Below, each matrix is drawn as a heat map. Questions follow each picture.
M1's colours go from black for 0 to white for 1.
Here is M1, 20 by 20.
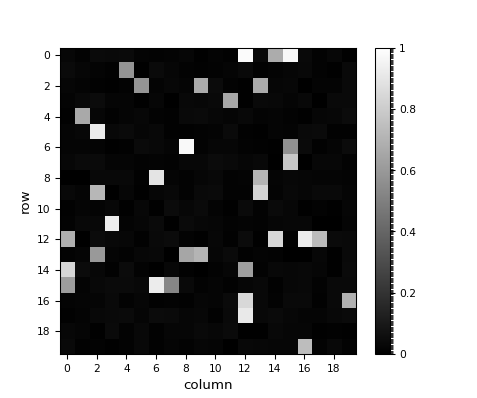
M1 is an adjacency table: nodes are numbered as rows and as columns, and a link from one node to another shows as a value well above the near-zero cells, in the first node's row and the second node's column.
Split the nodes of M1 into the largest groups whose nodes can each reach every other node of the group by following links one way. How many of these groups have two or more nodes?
3
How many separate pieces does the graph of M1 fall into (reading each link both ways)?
5
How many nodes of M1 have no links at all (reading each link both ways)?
2
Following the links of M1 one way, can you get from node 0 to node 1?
no
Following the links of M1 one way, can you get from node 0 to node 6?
yes
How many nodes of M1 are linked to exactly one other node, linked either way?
8
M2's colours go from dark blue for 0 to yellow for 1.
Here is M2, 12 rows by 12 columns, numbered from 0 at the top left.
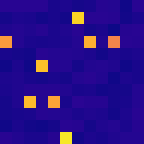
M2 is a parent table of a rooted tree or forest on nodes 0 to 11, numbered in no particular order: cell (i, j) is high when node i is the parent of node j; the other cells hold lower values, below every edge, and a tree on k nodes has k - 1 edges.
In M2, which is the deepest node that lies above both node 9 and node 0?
3
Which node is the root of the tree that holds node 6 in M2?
1
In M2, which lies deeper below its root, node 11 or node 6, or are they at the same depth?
node 6
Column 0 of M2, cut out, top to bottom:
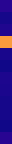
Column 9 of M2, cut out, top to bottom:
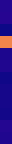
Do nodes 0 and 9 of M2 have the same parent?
yes
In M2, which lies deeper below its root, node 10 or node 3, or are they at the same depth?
node 3
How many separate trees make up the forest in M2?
4
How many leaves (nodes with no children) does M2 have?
7
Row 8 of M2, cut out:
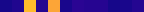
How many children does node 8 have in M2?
2
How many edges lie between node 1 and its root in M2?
0
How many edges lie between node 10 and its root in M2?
0
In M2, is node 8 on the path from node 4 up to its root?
yes
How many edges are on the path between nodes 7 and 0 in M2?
2
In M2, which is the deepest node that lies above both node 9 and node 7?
3
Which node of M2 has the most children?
3
